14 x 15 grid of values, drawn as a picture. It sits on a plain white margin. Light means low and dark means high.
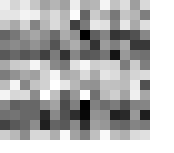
The bottom middle is the ninth with the highest average. No seam splits the table. Horizontal stripes repeat 2 times down the table. The top left is the calmest part.
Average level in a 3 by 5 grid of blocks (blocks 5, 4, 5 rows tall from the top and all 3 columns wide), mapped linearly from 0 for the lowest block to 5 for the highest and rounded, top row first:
0 1 2 2 2
2 0 1 1 1
3 3 5 2 3
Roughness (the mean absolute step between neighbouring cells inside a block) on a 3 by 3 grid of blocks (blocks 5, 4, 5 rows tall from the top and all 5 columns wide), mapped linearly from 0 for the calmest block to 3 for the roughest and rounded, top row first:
032 | 222 | 232
